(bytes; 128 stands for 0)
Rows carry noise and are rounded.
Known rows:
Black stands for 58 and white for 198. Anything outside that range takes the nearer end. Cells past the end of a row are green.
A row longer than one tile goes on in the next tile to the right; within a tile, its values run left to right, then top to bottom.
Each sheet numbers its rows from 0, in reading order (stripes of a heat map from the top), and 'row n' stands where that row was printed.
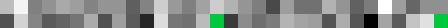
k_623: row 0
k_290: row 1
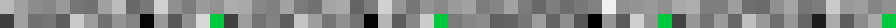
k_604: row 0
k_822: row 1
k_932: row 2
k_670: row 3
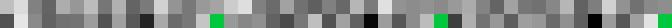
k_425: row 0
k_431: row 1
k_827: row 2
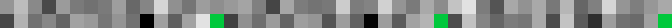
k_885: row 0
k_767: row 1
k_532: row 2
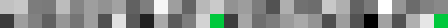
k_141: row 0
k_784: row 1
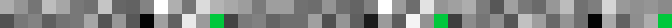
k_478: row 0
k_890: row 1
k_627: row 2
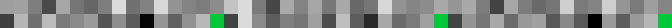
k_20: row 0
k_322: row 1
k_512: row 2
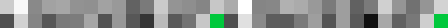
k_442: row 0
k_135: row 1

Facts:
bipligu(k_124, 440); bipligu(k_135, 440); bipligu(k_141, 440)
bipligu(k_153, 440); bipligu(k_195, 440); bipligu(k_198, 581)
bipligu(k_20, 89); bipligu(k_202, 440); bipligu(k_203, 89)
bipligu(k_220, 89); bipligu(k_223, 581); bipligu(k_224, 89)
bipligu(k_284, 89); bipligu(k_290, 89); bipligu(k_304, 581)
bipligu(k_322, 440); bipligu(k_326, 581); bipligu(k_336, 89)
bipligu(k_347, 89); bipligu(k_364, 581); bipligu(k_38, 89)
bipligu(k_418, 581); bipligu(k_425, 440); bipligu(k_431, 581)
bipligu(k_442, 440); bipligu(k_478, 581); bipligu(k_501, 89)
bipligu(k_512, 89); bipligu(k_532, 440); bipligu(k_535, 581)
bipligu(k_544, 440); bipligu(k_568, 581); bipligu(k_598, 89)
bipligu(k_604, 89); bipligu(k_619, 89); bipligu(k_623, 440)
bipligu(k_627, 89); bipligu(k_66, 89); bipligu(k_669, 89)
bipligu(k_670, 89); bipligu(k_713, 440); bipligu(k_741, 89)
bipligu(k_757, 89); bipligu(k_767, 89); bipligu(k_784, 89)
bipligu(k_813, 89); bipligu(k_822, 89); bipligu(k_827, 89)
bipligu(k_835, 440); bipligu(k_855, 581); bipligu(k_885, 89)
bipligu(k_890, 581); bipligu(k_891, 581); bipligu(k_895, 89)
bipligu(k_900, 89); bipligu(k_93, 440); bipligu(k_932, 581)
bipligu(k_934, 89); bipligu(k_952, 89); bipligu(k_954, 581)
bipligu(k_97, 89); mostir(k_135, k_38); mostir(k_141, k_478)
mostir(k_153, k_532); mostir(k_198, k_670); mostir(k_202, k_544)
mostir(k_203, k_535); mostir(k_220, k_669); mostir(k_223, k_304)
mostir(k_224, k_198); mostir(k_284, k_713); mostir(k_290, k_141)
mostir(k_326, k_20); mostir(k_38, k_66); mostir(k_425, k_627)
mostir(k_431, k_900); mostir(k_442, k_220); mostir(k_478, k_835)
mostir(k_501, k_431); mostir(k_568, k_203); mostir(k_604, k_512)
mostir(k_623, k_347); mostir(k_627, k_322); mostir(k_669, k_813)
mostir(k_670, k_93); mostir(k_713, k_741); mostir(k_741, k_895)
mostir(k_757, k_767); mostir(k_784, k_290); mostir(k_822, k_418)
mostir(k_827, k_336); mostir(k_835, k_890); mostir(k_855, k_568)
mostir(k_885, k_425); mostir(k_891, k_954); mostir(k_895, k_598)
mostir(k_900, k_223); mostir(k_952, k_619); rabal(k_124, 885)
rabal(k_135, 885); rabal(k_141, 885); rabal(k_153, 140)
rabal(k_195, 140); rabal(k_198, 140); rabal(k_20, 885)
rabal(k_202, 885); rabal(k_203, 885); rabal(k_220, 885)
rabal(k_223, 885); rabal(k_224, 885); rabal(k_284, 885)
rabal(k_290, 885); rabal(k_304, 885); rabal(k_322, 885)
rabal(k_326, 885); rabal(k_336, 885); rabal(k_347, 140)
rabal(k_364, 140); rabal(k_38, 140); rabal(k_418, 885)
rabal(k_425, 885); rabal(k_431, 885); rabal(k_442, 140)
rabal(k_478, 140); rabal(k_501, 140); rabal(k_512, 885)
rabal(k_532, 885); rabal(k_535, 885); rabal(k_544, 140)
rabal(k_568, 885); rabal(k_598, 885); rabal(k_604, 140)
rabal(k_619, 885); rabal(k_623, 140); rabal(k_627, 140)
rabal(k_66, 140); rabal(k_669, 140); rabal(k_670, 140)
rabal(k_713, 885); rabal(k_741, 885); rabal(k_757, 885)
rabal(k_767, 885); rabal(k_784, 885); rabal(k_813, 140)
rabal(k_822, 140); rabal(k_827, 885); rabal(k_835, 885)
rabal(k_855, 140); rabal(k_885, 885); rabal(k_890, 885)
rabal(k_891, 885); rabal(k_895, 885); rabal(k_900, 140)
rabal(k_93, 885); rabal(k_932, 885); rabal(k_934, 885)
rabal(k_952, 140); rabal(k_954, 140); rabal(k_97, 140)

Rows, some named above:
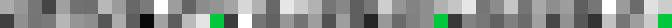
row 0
k_290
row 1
k_713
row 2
k_835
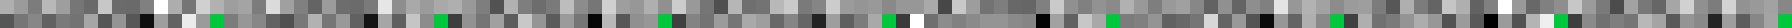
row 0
k_478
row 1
k_855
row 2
k_813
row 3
k_347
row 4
k_284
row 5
k_954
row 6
k_784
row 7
k_66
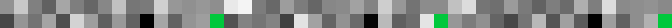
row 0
k_669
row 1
k_501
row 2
k_431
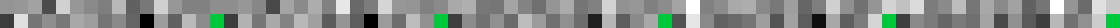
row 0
k_741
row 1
k_598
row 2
k_670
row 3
k_135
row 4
k_835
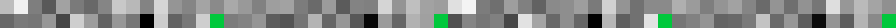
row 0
k_900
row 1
k_198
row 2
k_501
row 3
k_954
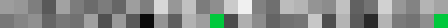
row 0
k_535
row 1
k_544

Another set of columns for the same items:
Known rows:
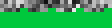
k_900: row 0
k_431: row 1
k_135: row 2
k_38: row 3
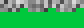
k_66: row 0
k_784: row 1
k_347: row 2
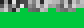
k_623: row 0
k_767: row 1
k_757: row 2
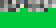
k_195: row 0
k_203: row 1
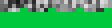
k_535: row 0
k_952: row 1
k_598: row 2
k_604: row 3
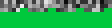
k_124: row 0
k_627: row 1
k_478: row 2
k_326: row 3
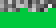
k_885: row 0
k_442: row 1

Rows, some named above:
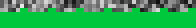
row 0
k_195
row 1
k_347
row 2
k_568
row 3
k_290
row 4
k_198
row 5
k_890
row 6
k_304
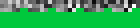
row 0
k_284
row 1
k_198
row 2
k_544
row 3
k_478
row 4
k_202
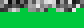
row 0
k_418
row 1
k_670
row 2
k_135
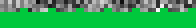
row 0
k_934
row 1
k_954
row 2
k_364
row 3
k_347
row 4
k_855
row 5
k_93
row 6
k_198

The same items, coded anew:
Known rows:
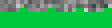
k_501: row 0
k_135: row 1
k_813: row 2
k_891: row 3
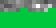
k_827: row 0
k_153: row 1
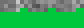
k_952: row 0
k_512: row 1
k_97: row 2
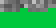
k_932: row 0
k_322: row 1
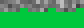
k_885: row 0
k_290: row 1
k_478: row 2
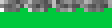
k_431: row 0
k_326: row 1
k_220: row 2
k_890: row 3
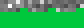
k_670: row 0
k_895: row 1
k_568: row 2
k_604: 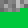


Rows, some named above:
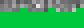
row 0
k_135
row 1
k_93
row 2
k_855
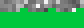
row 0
k_347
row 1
k_670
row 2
k_954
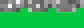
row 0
k_670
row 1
k_198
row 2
k_364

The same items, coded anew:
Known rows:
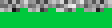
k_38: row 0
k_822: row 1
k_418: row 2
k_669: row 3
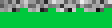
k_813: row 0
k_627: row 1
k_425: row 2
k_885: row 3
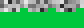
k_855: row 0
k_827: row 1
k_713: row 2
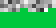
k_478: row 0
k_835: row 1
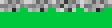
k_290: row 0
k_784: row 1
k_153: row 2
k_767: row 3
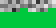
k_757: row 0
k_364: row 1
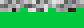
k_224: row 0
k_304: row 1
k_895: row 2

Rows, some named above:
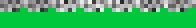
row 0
k_347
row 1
k_347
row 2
k_855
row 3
k_568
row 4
k_855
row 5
k_442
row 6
k_670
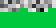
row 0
k_954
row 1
k_135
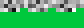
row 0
k_135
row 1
k_198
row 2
k_93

